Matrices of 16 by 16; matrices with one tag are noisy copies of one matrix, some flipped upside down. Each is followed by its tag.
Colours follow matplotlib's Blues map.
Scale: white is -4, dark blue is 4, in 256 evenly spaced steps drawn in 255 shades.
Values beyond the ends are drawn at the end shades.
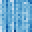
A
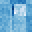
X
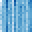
A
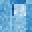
X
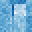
X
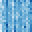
A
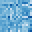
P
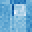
X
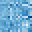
P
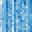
A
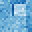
X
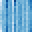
A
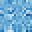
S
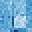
X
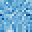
S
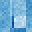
X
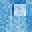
X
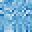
S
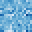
S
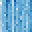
A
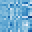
P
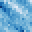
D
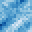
D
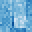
X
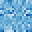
S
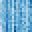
A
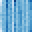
A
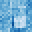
X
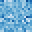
S
